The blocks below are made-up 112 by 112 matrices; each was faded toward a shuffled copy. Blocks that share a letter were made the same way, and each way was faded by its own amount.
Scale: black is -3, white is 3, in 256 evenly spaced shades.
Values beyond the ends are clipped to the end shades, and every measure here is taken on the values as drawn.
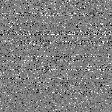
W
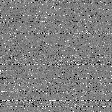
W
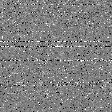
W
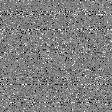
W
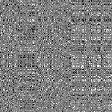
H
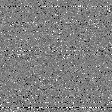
W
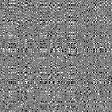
H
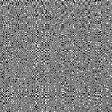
H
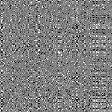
H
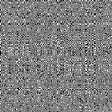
H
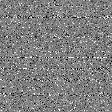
W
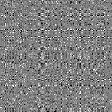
H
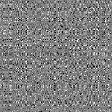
H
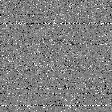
W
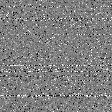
W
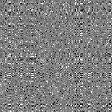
H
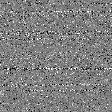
W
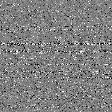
W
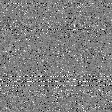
W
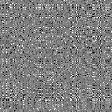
H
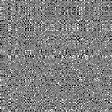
H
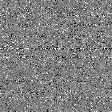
W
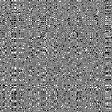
H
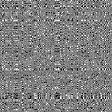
H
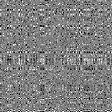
H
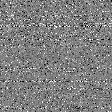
W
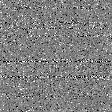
W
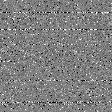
W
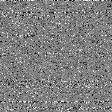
W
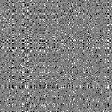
H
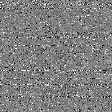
W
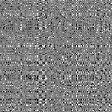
H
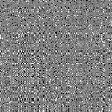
H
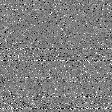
W
